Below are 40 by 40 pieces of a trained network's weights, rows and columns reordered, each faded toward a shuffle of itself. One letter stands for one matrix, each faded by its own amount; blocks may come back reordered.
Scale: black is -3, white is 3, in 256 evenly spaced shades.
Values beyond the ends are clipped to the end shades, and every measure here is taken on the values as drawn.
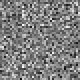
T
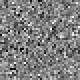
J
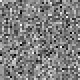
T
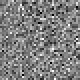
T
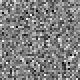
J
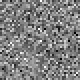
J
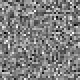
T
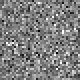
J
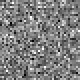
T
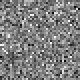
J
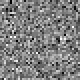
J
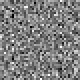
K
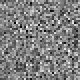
K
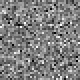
J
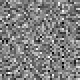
K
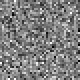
T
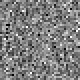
J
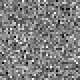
J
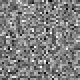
T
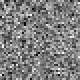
T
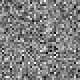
K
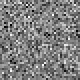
T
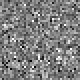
J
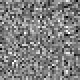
K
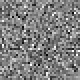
J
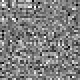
K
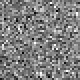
J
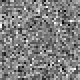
J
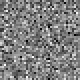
T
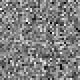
T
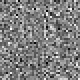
K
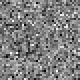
J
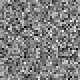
K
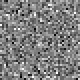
J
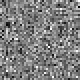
T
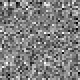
K
